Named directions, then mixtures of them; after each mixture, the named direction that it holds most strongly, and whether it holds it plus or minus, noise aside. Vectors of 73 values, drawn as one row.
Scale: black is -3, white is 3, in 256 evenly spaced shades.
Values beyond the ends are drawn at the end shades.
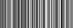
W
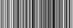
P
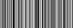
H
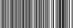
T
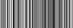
P, plus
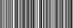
H, minus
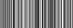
H, plus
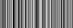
H, plus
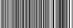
T, plus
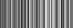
W, plus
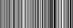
T, minus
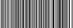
T, plus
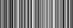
P, minus
